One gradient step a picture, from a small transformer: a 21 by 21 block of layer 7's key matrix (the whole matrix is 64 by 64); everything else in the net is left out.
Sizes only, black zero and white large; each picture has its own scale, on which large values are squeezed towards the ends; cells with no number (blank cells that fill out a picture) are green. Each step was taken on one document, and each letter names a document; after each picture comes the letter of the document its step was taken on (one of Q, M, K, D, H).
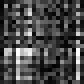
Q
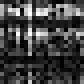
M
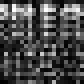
M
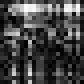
M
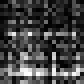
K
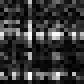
K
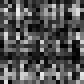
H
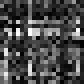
Q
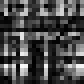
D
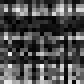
D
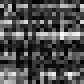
K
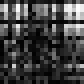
H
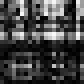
D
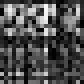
Q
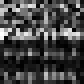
K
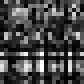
D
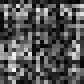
D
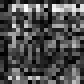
M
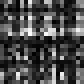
K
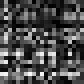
Q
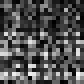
Q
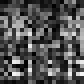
Q
